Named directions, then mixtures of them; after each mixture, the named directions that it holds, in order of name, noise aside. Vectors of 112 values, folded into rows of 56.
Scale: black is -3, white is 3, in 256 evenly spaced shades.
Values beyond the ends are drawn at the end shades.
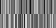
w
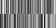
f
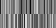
w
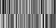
f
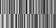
f, w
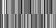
f, w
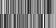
f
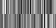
f, w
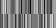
f, w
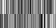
f, w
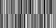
f, w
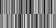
w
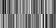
f, w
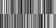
f, w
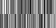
f, w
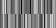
f, w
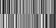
f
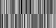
f, w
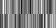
f, w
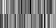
f, w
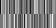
w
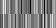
f, w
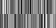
f, w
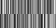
f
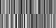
w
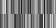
f, w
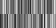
f, w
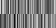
f, w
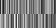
f, w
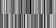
f, w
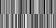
w
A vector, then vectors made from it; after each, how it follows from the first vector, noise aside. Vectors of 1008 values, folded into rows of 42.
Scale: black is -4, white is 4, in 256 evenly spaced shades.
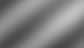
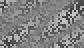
sign-scrambled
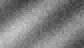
reversed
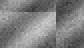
wrapped around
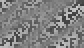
sign-scrambled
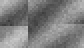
wrapped around
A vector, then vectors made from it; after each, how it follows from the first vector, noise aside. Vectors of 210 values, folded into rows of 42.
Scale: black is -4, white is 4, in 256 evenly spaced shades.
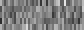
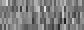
wrapped around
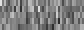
wrapped around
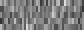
sign-scrambled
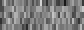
sign-scrambled
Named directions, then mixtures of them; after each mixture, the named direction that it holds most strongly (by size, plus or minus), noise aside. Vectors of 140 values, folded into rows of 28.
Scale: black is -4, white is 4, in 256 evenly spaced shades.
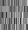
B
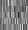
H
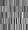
B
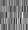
B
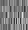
B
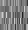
B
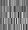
H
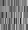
B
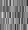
B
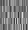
H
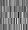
H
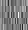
H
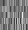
B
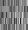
B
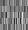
B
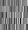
B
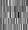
H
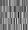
H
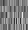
B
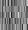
H
